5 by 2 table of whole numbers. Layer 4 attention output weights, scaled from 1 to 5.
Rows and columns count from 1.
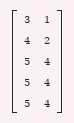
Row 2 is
4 2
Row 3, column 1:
5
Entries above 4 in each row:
0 0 1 1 1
